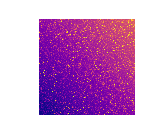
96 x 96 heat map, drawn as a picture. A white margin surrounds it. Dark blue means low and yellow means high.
There is an overall slope up to the top right. No regular stripes run through it. The bottom left is the ninth with the lowest average. On average the colour sits 30% of the way up the scale. The top right is the ninth with the highest average. The texture is fine-grained noise.
